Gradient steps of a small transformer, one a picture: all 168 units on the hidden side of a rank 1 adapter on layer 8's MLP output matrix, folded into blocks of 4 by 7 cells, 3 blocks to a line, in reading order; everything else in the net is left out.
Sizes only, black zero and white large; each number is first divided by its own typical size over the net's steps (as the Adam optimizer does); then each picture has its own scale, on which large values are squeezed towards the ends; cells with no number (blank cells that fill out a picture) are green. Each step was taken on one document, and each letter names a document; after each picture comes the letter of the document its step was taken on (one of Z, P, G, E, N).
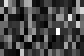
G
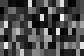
G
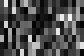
G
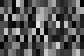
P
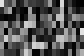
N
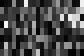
G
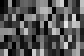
P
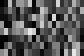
P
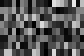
P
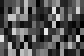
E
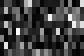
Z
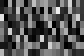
E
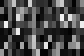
Z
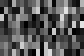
E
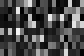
Z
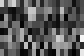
N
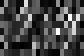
G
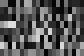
N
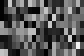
P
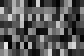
E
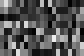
N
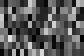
E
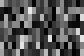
N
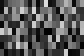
E
